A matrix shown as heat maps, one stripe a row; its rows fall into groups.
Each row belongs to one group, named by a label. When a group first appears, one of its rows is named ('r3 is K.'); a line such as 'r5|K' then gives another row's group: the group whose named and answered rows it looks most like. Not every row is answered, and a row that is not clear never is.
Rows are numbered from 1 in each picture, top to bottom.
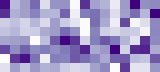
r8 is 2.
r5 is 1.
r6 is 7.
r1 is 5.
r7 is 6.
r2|5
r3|2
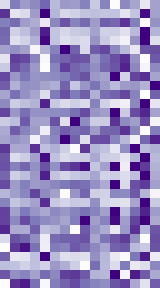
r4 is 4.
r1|2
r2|4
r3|6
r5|4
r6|1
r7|6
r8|6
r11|6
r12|4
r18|4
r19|7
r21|7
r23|4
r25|7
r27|6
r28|6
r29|4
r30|2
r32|6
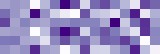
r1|1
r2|5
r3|7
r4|1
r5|6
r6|5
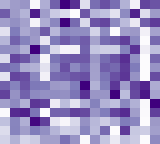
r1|1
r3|1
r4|2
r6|5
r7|6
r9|6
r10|7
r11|7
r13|6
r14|5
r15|2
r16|2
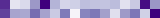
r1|4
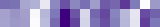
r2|1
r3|1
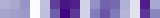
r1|1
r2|1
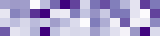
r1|1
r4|4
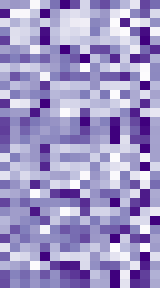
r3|2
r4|4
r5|4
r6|1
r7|7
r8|2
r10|4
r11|2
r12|4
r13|5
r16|7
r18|2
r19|4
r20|2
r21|5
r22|1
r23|7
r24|5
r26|6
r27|7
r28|2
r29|4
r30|1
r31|7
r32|7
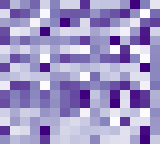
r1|5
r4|4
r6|2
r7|6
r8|4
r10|6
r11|7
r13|2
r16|4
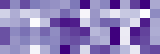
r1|7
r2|2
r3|1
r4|7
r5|7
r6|1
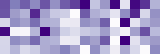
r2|5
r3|2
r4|4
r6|2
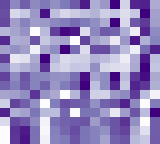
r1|7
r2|4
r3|7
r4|1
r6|1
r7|4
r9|7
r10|7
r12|6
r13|5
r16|6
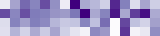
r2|7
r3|2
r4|2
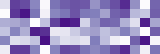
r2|6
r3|1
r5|4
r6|6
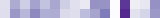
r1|2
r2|2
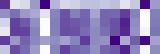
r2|6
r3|6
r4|6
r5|7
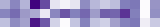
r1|5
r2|6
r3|5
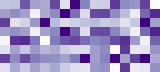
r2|1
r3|4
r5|6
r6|2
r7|7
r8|2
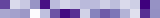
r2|1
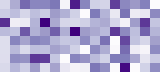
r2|2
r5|2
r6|2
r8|2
